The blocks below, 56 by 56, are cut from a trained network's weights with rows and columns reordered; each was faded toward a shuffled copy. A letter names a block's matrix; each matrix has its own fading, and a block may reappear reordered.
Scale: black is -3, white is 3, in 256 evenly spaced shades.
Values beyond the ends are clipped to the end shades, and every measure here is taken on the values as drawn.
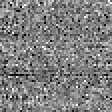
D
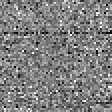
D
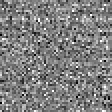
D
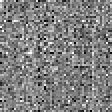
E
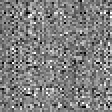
E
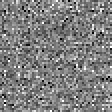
D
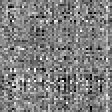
E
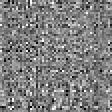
E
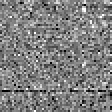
D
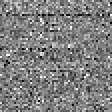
D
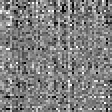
E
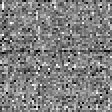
D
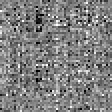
E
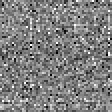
D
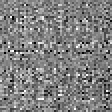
E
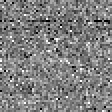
D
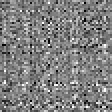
E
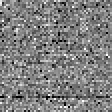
D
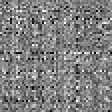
E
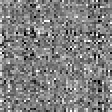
E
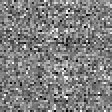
D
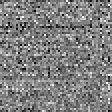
D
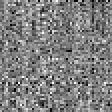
E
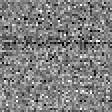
D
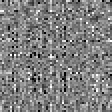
E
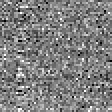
D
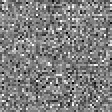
D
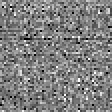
D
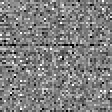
D
